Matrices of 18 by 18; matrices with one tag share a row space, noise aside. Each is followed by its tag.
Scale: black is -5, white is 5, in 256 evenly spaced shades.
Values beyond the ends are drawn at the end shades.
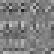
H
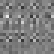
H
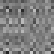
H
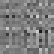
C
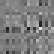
C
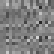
C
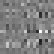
C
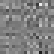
C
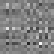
C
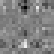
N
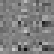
N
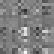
N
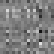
C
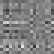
H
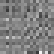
C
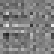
H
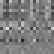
H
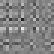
H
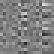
N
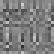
H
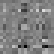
N
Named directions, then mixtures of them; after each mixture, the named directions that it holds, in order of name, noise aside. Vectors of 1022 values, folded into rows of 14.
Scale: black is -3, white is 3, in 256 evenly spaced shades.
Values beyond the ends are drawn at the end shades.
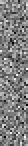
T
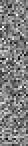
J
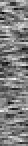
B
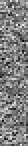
B, J, T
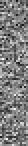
B, J, T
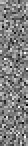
T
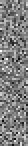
J, T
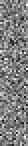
J, T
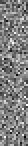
T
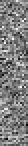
B, J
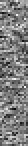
B, J, T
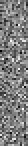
J, T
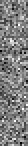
B, J, T
